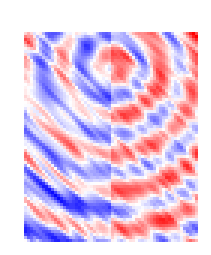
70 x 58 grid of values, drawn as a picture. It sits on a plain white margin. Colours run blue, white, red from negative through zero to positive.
Rings: centred on the top middle. Ninth with the lowest average: bottom left. Seam: vertical, 50% of the way across, the right part higher. Lone odd cells: none.
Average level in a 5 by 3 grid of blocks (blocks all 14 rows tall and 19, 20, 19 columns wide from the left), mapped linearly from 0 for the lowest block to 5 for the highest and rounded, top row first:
2 2 4 | 1 2 5 | 2 3 3 | 0 3 4 | 0 2 4
